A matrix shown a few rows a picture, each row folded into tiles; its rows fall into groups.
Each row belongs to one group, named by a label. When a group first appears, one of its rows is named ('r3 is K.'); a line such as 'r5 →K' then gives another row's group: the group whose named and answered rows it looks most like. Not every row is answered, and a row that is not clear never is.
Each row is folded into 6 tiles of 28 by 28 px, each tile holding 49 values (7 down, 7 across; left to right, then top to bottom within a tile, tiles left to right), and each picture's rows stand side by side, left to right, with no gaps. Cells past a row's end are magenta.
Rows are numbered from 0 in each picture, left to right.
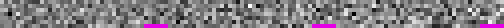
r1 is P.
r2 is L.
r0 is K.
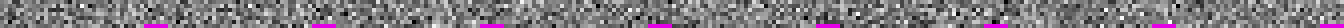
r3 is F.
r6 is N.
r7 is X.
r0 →P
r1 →P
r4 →F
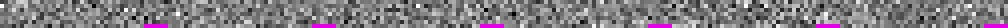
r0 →F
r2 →P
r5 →N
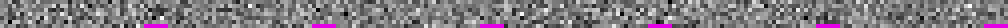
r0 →P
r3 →K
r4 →F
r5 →N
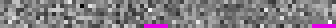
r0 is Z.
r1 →N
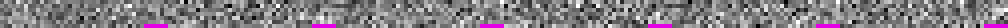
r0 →N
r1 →X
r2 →X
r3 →X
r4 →X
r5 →Z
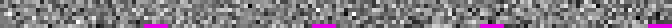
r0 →L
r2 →K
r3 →F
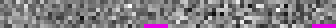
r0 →N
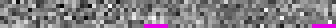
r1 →N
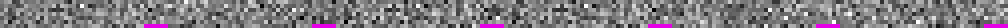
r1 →F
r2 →P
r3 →P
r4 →N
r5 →L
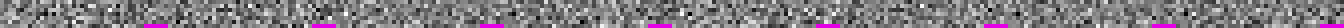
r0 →Z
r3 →K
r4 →L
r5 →P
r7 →K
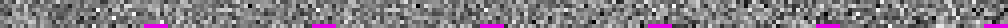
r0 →N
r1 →Z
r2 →Z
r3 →Z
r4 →F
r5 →K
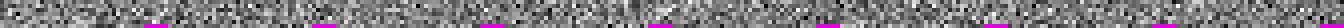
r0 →L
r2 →Z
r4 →F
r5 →X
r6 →K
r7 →F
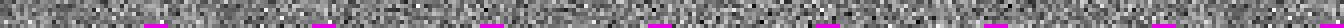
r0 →N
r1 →N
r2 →P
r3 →P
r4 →Z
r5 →K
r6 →X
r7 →N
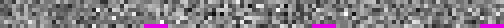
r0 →N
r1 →Z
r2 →L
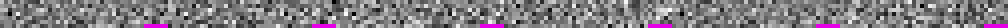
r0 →K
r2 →L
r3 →Z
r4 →K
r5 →Z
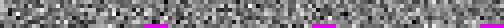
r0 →K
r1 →P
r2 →K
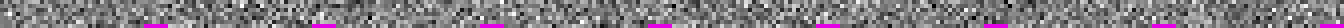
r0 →L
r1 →X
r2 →X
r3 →L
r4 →X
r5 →F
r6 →X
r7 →N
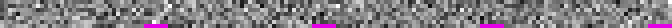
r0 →L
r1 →F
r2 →F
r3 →X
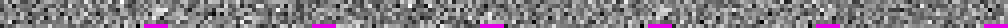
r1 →Z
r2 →X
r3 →Z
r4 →Z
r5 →P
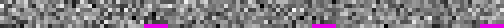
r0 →F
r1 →F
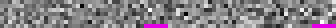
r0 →Z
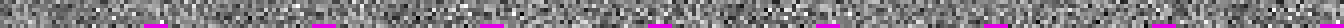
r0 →N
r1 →N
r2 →N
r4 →N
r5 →L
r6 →Z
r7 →N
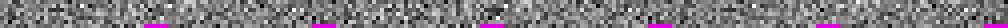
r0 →P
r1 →F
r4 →P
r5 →F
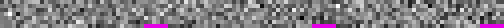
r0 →L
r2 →F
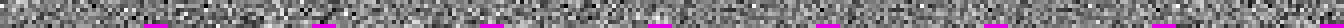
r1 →K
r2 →L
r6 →P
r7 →F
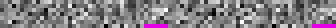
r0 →Z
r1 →Z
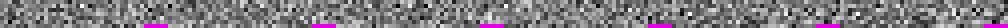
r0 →P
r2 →X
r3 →F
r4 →K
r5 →K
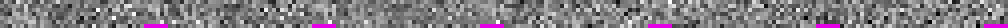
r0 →N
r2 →N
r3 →X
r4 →F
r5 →Z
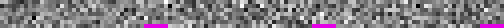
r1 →X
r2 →Z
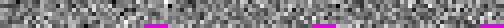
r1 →X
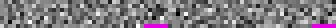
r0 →P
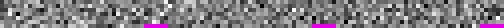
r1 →F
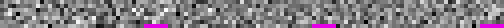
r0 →L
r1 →K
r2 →Z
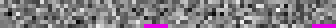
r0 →K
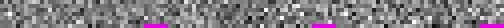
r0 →L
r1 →N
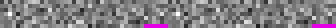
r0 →L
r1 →L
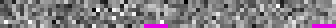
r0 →N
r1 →X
